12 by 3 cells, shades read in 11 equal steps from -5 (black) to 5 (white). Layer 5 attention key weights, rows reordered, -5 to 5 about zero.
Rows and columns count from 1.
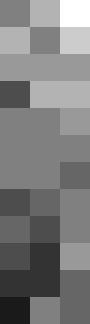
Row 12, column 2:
0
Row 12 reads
-4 0 -1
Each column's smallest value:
-4 -3 -1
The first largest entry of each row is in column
3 3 1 2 3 1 1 3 3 3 3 2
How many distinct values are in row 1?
3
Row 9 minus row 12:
3 -2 1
